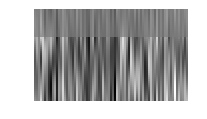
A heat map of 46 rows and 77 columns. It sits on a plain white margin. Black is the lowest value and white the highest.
Seam: horizontal, 30% of the way down, the top part calmer. Grain: streaks running down. Ninth with the lowest average: centre. Slope: none. Ninth with the highest average: bottom right.
